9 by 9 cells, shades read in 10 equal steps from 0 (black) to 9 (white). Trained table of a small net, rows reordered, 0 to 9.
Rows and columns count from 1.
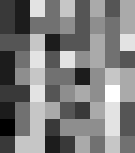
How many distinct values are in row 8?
7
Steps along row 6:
same up down up up down up down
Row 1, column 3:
8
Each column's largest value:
3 7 8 6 8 6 6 9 8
